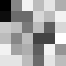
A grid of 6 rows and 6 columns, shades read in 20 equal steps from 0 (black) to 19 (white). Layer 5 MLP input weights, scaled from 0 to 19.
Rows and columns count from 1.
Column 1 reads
0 1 15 14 18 17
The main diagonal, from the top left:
0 8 9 5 18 14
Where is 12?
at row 5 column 2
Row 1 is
0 10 18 14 17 13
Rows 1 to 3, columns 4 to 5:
14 17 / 16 14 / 14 7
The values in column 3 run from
8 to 18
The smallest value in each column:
0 8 8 5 5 11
